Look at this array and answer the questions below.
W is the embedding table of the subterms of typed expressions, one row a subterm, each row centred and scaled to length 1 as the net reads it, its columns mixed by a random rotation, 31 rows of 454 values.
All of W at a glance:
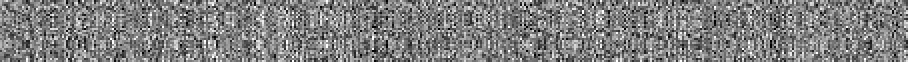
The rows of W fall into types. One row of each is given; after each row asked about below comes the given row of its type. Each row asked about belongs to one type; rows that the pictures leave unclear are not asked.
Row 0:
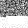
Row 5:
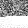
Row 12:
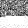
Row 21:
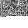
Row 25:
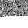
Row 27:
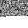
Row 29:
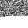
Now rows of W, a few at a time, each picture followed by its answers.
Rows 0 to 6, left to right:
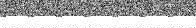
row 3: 25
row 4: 25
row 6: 12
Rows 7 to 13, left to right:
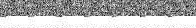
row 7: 21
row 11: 12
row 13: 25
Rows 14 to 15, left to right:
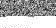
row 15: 27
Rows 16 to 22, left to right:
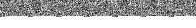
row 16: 29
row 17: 5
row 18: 5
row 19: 29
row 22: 0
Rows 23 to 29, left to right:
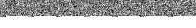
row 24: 29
